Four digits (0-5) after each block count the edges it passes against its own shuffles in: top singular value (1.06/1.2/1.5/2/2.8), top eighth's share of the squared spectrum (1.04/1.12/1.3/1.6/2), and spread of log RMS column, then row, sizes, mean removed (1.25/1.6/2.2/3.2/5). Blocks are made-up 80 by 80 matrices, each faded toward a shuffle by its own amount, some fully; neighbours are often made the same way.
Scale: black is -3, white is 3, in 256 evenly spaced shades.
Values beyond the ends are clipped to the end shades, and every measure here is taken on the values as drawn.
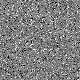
1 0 0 0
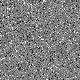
1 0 0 0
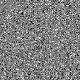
4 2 1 1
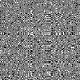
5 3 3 2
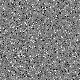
1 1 0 0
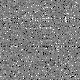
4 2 1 1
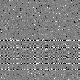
5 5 2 3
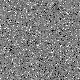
0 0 0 0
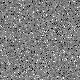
0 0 0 0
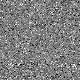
1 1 0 1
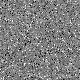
0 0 0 0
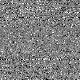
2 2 0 3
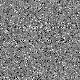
1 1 0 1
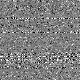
2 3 0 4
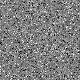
0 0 0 1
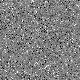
0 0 0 0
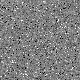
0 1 0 0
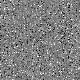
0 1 1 0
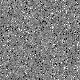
0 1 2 0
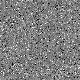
1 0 0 0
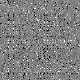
4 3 2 1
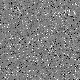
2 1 0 0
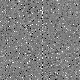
3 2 1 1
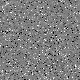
2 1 0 0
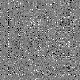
4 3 2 2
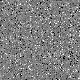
3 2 1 0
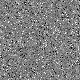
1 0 0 0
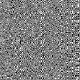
4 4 3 2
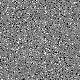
2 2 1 0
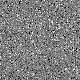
1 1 0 0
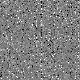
3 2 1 0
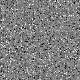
2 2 1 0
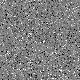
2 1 0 0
